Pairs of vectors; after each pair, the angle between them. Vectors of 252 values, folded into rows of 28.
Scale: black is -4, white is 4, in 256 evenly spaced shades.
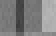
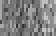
partly aligned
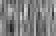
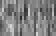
nearly opposite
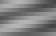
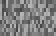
orthogonal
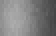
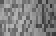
partly aligned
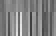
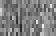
partly opposed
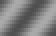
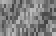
partly opposed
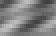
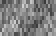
partly aligned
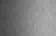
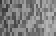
partly aligned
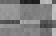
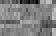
nearly parallel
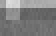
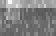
nearly parallel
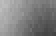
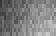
nearly opposite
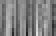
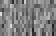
partly aligned
